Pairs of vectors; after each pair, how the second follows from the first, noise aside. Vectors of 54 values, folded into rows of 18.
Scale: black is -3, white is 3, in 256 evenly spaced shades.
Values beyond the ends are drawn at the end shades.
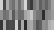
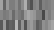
shrunk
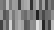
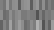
shrunk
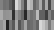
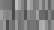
shrunk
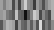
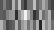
negated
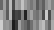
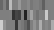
partly zeroed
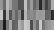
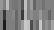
partly zeroed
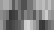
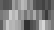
negated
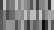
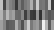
negated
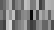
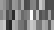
negated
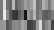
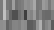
shrunk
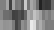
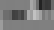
partly zeroed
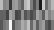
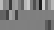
partly zeroed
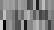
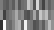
negated
